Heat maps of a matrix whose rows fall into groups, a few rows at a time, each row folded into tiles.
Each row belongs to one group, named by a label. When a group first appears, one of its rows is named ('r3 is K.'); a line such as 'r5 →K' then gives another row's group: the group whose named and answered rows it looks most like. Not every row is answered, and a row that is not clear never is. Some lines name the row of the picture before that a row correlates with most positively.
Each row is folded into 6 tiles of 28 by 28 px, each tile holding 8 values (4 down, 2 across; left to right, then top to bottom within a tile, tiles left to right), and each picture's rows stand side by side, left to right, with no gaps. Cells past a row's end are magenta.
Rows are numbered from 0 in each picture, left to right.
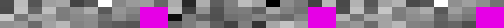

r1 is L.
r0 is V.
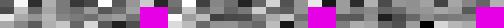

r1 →V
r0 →V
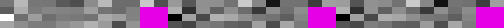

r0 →V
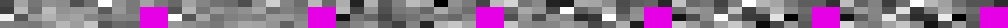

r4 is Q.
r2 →L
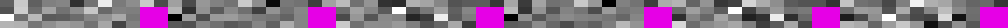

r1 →L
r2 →Q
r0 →V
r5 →Q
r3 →L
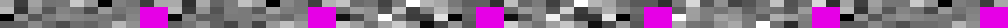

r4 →V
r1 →L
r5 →L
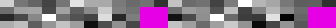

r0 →Q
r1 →Q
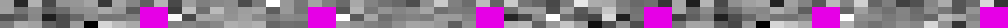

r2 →V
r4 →L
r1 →V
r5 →V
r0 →L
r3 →Q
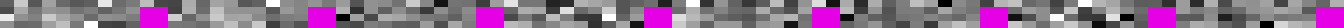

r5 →L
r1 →V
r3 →Q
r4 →V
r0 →V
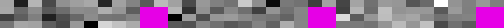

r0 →L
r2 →V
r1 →L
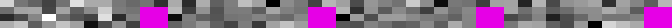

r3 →L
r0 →Q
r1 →L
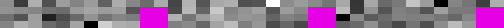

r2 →L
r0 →L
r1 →V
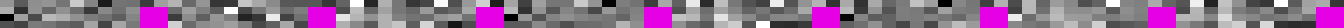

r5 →L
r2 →V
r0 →L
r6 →V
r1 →Q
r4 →V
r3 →L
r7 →V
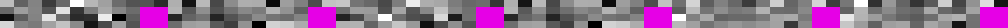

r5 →V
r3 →L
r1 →L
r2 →Q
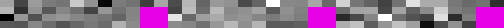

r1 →V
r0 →L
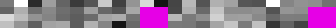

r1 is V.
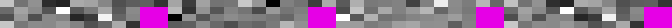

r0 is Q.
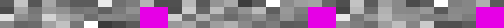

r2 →V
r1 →V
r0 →V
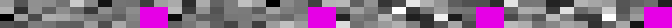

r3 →Q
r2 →Q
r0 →L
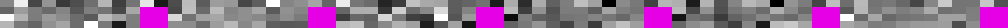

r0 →V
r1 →V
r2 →Q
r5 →V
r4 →L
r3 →L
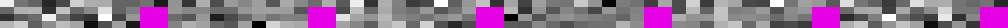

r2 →V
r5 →Q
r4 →V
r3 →L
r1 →L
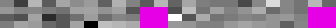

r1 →V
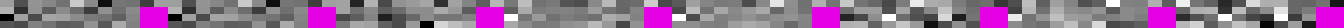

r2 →L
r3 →V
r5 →Q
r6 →V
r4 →V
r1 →L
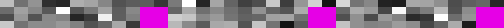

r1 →V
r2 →Q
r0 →Q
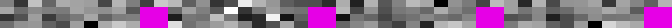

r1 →Q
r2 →L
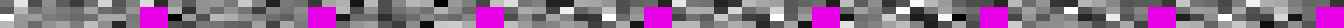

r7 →Q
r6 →Q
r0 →V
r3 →Q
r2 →L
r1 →L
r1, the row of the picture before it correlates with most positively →2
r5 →Q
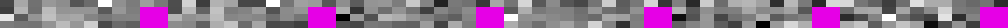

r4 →L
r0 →V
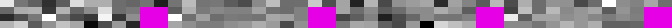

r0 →Q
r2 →L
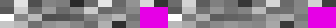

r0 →V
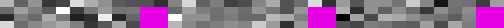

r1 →V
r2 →L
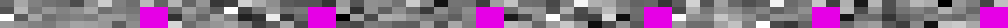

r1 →Q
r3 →Q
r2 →L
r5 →L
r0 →V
